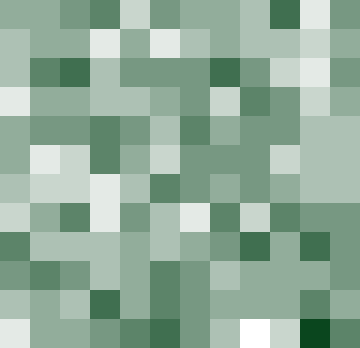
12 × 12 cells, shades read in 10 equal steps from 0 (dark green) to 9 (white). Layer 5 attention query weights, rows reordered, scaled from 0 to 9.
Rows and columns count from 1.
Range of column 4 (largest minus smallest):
6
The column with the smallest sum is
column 7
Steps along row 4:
down same up same down down up down up up down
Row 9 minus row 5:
-2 2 2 3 1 0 2 -1 -2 1 -4 -2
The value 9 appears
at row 12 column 9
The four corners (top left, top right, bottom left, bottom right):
5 4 8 3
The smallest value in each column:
3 3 2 2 3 2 3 2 2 2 0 3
